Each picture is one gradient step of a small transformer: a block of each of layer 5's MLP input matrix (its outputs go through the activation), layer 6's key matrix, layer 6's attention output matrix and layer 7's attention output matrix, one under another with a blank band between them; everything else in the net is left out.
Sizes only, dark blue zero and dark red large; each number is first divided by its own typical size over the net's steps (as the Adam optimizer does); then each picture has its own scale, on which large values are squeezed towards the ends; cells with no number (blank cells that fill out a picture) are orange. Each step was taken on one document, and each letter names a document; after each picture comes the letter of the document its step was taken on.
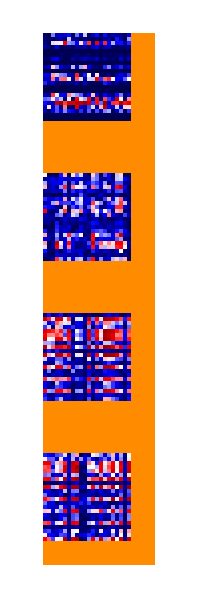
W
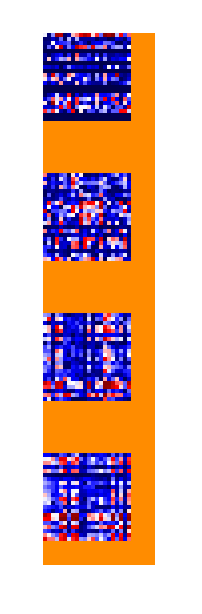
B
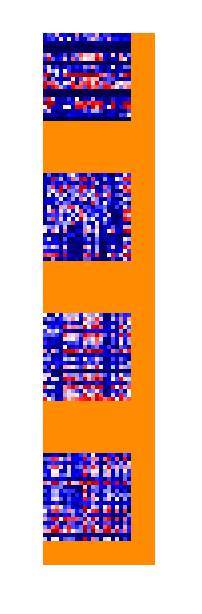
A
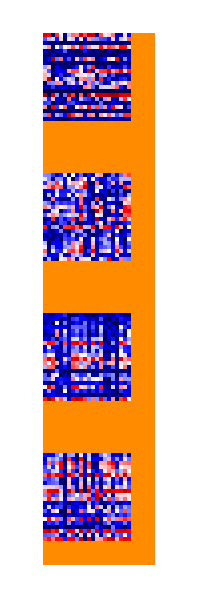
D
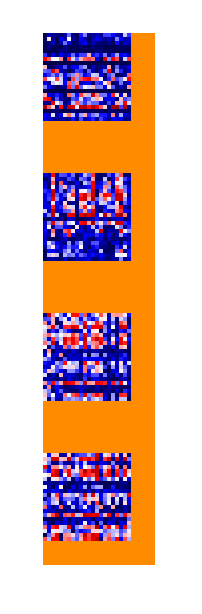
D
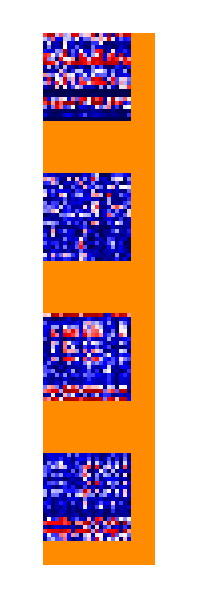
A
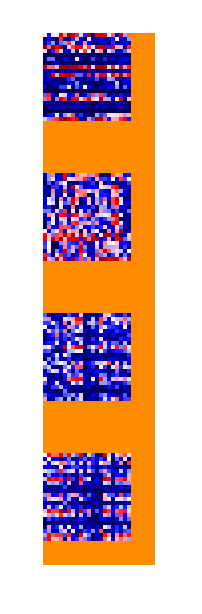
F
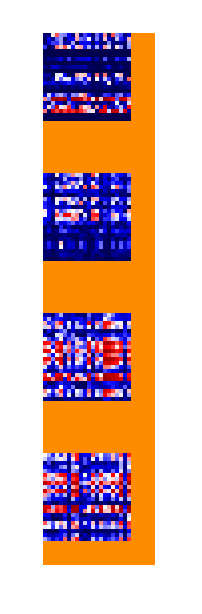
W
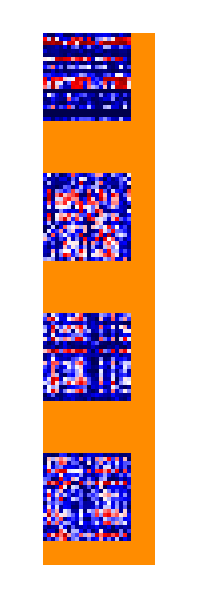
F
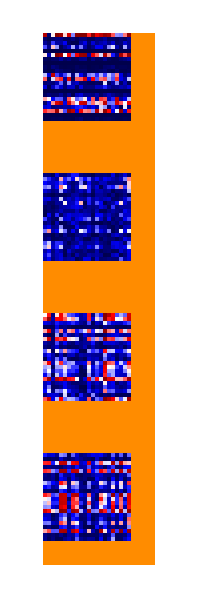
B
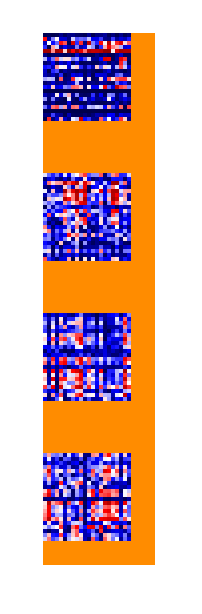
F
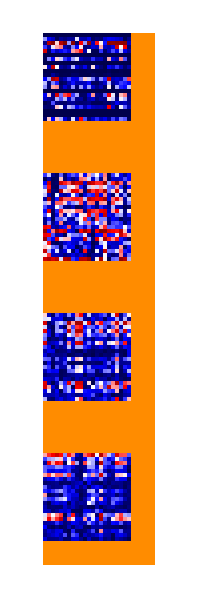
F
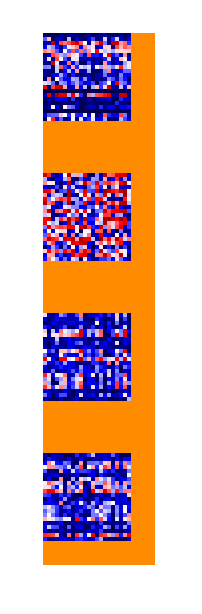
F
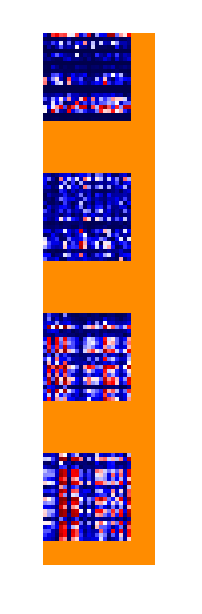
B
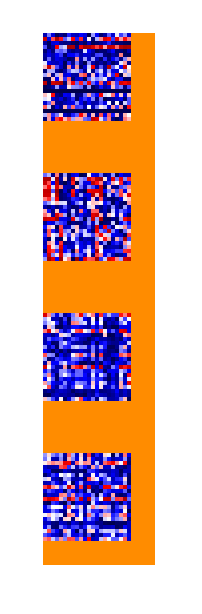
D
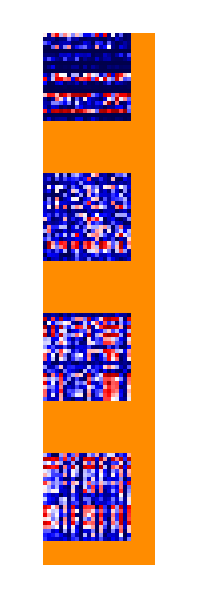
W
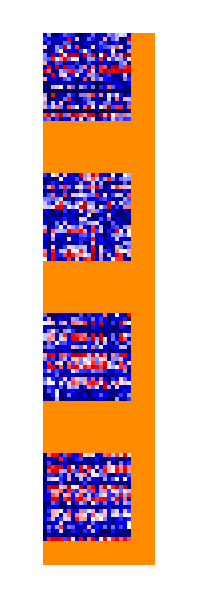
D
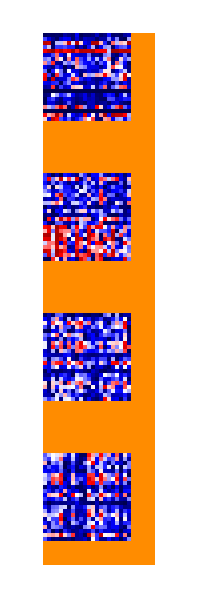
F
